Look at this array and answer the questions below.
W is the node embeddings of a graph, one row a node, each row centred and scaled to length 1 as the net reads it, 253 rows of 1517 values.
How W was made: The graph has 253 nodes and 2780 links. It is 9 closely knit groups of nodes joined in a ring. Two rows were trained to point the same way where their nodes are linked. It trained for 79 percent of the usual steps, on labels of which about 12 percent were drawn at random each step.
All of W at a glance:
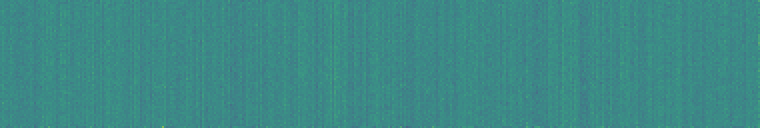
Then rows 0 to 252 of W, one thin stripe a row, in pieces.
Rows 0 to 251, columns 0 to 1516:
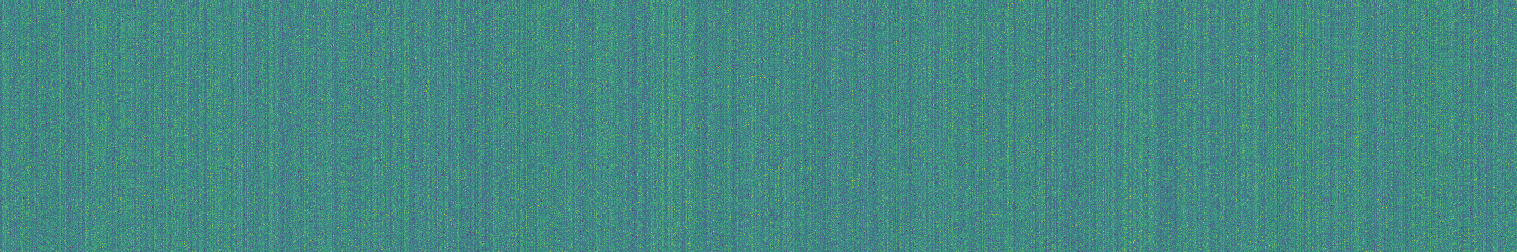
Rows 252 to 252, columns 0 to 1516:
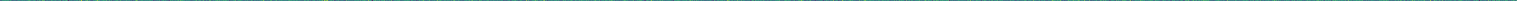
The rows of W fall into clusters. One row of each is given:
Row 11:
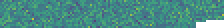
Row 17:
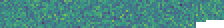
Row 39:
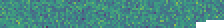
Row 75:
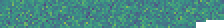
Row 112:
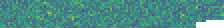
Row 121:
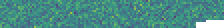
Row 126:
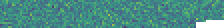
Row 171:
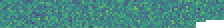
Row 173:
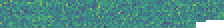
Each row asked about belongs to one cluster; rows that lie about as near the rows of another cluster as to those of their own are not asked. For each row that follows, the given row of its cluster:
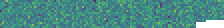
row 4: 171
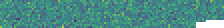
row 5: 171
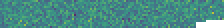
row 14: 126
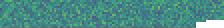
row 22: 11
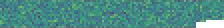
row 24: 126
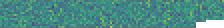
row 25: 126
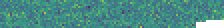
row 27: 17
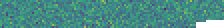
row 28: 126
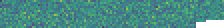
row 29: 126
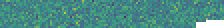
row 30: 75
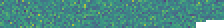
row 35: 112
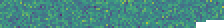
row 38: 171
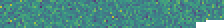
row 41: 11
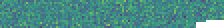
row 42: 171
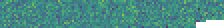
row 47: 171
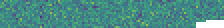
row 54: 171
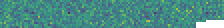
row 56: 11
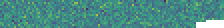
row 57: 112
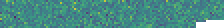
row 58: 75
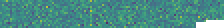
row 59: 75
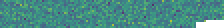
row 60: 75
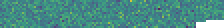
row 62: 17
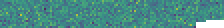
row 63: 75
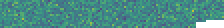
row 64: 126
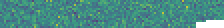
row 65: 173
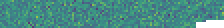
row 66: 112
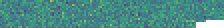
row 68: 173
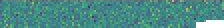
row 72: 75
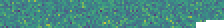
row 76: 112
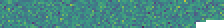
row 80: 171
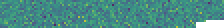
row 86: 39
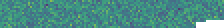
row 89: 121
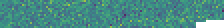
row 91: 121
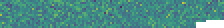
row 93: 121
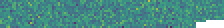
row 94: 11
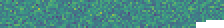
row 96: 126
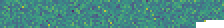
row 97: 75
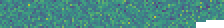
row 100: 171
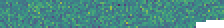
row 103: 112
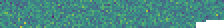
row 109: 112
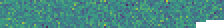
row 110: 39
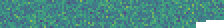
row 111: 173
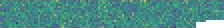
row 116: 17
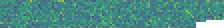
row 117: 126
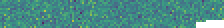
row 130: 17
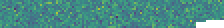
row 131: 121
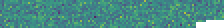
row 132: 173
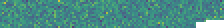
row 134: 121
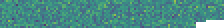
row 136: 171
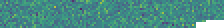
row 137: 173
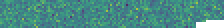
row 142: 39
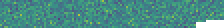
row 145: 126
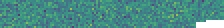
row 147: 126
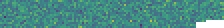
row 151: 126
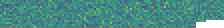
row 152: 126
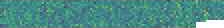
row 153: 39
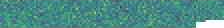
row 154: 17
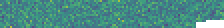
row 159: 112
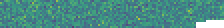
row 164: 112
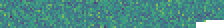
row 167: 173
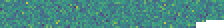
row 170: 171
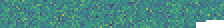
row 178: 75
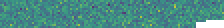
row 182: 75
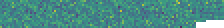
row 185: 11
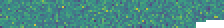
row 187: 39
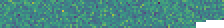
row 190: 11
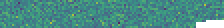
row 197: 112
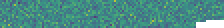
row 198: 112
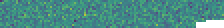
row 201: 112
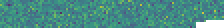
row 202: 121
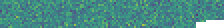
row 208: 39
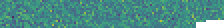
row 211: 11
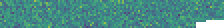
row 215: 112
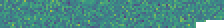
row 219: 173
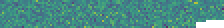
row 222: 171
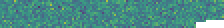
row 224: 171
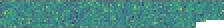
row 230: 39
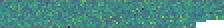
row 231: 11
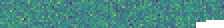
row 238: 39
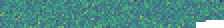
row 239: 75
